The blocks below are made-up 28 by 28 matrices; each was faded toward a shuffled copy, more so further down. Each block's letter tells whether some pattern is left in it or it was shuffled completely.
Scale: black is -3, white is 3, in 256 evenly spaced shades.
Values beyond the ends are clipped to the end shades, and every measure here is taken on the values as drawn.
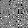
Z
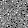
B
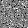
B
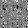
Z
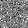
B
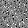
B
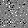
Z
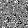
B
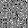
Z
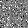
B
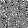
B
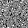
B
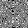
Z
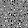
Z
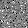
B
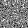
B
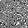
Z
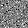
B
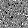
B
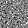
B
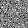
B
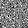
B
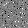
B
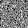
B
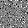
Z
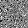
Z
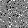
Z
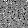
B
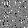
Z
